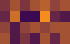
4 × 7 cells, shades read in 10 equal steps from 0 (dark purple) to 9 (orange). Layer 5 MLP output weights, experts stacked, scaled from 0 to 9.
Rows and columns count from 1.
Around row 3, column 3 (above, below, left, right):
0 3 1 5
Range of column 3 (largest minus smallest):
4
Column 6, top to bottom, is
4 2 5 2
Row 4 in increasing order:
1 1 2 3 5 5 5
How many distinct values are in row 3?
3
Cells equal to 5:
9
